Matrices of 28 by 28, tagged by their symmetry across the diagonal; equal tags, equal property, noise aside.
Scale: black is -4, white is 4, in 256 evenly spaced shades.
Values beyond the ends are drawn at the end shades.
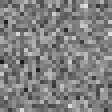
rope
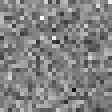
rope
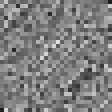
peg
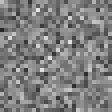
peg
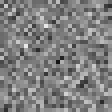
peg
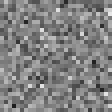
rope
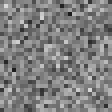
peg
